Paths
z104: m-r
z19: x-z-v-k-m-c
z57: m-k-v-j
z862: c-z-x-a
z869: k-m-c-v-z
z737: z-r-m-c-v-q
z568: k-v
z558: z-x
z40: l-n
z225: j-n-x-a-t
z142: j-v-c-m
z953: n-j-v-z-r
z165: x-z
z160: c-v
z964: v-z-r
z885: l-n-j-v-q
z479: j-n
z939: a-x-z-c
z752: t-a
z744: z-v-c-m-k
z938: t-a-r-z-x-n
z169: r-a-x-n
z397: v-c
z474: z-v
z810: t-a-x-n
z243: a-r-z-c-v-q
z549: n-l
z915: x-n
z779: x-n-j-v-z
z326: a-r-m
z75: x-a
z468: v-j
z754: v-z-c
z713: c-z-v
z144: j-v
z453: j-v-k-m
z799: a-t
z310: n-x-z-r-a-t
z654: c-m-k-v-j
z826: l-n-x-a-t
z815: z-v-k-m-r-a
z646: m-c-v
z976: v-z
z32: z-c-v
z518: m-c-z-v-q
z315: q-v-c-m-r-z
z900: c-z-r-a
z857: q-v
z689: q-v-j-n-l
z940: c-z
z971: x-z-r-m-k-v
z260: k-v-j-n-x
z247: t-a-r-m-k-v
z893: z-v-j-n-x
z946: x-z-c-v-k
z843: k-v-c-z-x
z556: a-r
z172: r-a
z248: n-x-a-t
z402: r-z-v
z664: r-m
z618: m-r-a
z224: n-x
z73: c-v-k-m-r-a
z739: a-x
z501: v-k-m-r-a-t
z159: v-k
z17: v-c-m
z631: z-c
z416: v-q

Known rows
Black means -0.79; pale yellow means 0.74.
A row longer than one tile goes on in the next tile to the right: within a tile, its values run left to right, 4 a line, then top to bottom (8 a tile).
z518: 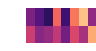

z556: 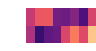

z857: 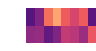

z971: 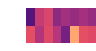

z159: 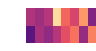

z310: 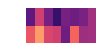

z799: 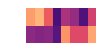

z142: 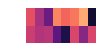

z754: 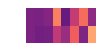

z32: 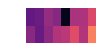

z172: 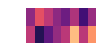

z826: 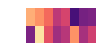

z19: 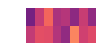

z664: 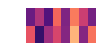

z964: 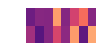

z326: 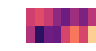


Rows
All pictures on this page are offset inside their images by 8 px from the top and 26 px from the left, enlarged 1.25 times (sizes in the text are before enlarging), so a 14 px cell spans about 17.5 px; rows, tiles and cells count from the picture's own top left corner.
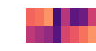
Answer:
z739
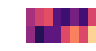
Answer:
z243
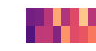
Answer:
z869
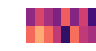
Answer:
z779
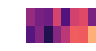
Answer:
z73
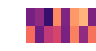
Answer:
z104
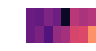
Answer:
z713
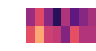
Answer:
z248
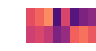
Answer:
z75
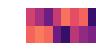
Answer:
z479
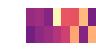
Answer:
z501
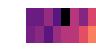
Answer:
z940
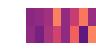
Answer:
z976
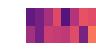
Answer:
z474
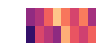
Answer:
z568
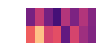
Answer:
z224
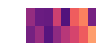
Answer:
z654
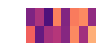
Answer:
z618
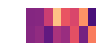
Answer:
z416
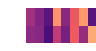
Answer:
z17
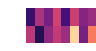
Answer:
z402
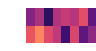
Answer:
z953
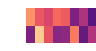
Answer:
z885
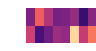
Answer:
z169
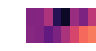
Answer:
z862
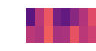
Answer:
z558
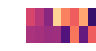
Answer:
z468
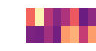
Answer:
z247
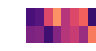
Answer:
z315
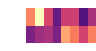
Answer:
z752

